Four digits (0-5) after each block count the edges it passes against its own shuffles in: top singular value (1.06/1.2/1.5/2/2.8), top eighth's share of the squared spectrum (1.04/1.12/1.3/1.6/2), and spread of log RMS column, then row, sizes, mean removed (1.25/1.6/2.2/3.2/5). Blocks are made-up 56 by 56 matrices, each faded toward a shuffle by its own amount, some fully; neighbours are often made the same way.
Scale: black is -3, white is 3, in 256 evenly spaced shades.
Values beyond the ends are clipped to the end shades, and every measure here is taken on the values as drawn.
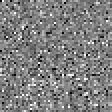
3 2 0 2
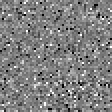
2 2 0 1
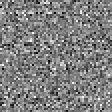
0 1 0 2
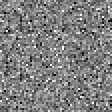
0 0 0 0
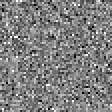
0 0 0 0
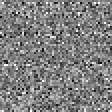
0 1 0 3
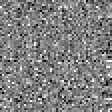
3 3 1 2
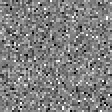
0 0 0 0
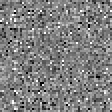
3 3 1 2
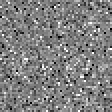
0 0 0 0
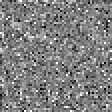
2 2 0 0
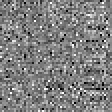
3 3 1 1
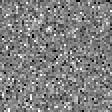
1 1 0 0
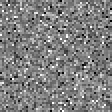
2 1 0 0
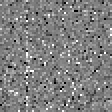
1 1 1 0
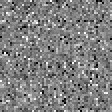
3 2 1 1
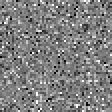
2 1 0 1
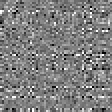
4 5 3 3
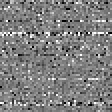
2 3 0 3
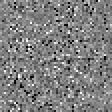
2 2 2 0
